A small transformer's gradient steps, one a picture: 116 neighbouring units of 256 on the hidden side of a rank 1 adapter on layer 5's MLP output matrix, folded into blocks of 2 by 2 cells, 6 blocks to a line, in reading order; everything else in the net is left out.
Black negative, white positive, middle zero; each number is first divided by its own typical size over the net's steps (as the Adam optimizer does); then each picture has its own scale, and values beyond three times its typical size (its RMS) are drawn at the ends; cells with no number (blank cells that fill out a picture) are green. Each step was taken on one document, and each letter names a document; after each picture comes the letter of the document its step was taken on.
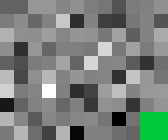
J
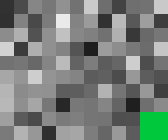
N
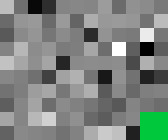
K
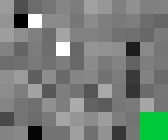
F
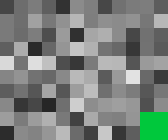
K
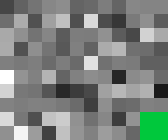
J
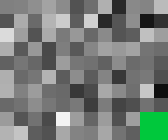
J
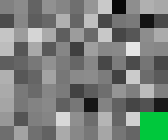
J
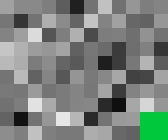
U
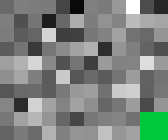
U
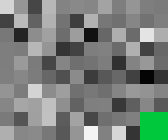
K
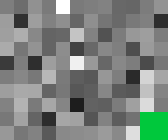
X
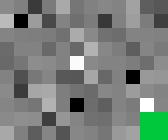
X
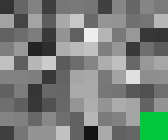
K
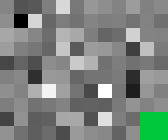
F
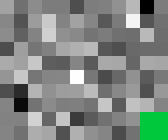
U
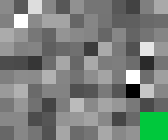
X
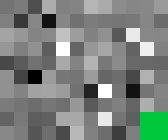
F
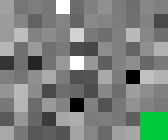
X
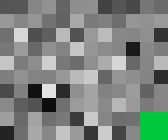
K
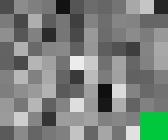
U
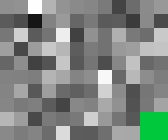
K
